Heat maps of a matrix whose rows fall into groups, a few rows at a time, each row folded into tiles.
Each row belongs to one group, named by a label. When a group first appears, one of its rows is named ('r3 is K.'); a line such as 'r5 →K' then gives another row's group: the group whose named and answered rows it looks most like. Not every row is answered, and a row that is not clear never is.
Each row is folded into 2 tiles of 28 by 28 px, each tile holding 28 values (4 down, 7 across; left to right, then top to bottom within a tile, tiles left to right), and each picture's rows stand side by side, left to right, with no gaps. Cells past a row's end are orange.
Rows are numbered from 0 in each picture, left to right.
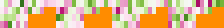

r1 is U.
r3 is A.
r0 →U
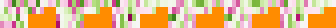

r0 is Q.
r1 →A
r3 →U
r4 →U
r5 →U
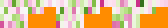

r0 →Q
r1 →Q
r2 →U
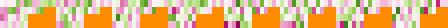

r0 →A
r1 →U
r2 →U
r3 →U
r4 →Q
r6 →U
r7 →Q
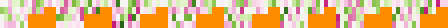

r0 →Q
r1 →U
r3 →A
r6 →A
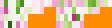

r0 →U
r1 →U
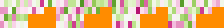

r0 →A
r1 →A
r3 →Q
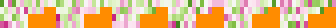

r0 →Q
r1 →A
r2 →A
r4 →A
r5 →A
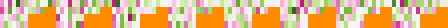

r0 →A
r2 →U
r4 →Q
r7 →Q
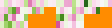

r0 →A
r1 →U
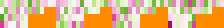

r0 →Q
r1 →A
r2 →A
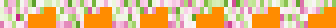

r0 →U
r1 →Q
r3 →A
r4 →Q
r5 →A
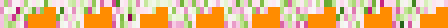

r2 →U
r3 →Q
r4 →Q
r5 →A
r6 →Q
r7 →U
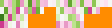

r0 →Q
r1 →Q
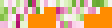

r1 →A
